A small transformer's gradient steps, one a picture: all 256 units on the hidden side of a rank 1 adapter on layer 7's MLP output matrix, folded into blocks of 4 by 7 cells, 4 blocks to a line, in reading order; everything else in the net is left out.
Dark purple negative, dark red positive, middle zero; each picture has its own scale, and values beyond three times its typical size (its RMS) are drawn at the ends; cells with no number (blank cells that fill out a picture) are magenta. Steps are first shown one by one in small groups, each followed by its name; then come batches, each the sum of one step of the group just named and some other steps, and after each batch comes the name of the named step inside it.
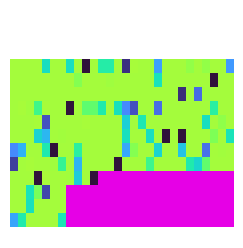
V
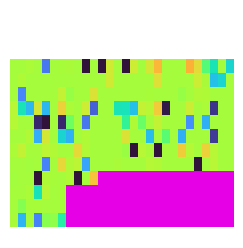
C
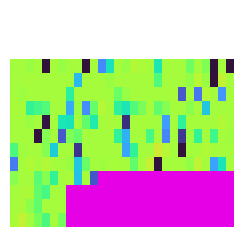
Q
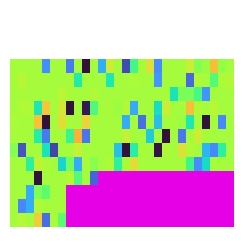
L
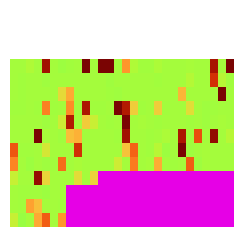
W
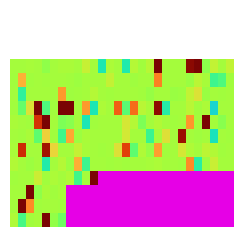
C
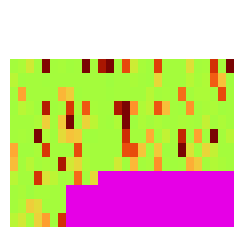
W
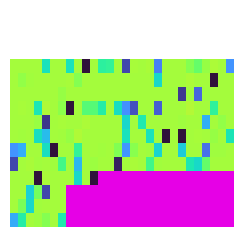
V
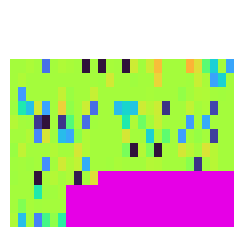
C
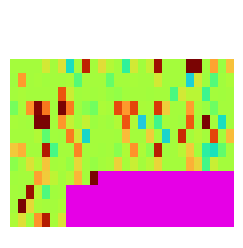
L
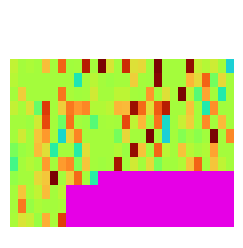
Q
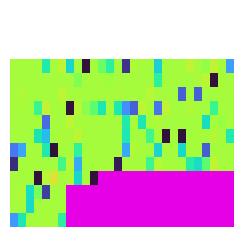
V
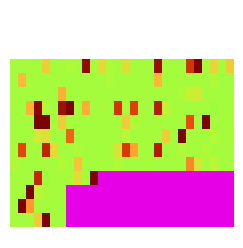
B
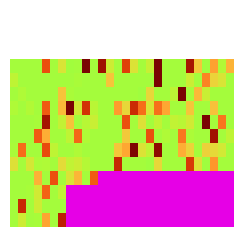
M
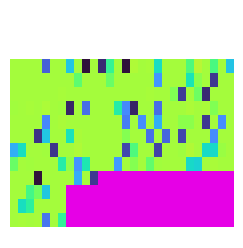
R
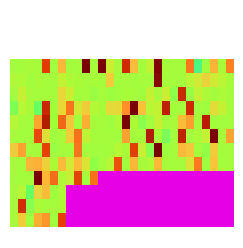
M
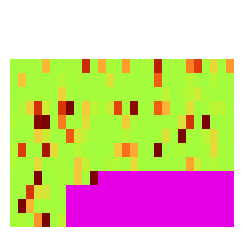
B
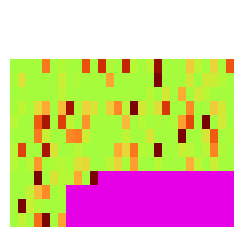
M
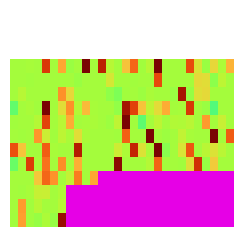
M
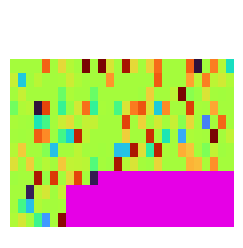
M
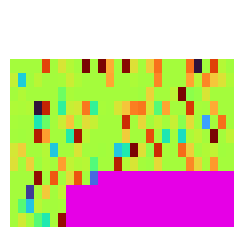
M
